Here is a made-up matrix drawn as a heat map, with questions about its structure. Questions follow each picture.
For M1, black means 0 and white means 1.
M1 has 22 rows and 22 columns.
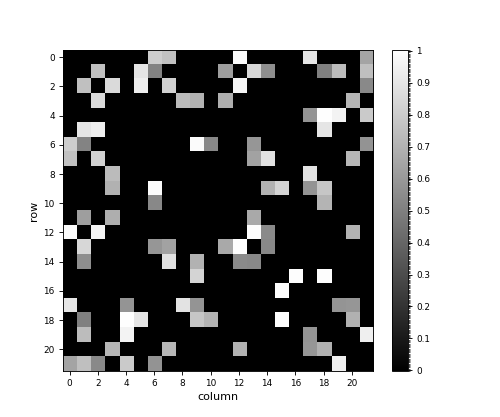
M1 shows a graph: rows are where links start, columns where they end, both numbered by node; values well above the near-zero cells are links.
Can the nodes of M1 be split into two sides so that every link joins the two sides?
no
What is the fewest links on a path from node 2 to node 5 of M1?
1
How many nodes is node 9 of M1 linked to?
6
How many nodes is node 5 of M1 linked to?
3
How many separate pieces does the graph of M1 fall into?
1
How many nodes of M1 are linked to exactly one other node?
1
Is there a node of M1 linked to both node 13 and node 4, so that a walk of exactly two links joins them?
no
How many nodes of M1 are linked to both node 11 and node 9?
1
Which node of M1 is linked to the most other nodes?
node 1
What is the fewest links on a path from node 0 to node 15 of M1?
3
